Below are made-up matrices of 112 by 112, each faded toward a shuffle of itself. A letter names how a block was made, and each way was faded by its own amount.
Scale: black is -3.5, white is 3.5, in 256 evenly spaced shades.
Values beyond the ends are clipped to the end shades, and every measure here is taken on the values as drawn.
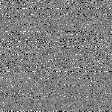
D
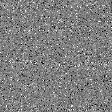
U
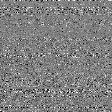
D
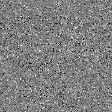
U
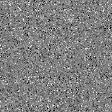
U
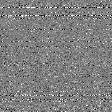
D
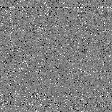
U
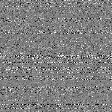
D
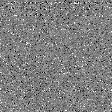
U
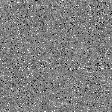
U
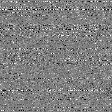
D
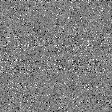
U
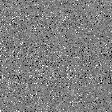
U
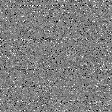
U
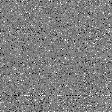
U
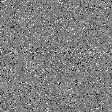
U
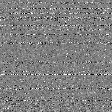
D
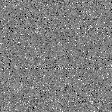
U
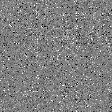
U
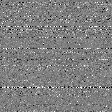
D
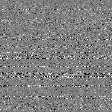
D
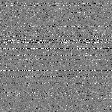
D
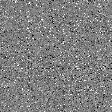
U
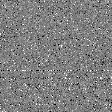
U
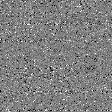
U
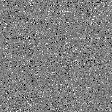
U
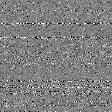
D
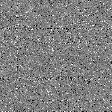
U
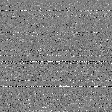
D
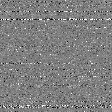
D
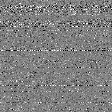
D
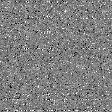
U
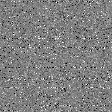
U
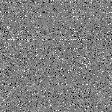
U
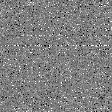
U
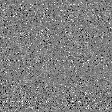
U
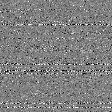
D
